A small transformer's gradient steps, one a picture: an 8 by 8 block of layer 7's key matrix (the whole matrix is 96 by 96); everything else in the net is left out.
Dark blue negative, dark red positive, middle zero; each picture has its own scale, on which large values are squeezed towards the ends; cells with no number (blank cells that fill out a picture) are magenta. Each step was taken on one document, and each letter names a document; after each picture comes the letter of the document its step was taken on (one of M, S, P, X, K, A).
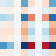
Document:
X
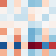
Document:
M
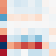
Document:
M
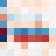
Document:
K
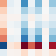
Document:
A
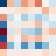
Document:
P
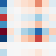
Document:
P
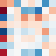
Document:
P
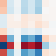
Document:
M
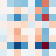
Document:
X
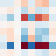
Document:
X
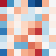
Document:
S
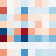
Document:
K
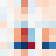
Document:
A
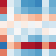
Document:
S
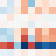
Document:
A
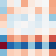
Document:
M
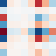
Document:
P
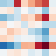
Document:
X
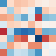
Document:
K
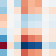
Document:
M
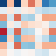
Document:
P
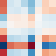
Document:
M
